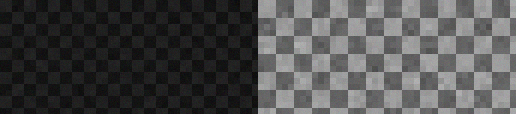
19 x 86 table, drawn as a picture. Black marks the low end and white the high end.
It is made of 1 by 2 panels. Panel 1,1: very low, checkered, faint in contrast. Panel 1,2: middling, checkered, strong in contrast.
